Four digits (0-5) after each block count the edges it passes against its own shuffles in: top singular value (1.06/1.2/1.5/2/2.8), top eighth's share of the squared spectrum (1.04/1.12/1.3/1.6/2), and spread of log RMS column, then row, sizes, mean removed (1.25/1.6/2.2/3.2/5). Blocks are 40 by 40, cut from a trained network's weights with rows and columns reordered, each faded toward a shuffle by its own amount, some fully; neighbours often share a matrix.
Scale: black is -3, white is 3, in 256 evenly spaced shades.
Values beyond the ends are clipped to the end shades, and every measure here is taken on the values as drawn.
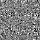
2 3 1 2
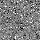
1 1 0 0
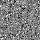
1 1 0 0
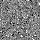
0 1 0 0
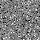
0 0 0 0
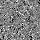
0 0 0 0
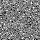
0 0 0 0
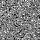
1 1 0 0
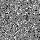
1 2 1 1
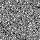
0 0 0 0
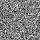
0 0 0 1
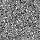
0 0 0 0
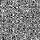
2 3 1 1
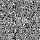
2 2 1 0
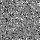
1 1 0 0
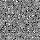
2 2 1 0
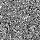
0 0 0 0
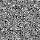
2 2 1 1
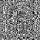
3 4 2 2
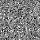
2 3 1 1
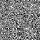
3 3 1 1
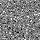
0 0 0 0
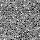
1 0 0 0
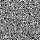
1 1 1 0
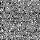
1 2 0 0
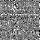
2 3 1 1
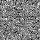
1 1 0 0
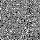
1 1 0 0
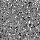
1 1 0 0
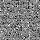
1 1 0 0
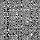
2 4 3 0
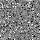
1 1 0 0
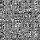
3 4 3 1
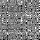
3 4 3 1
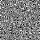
2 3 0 1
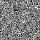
0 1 0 0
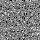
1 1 0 0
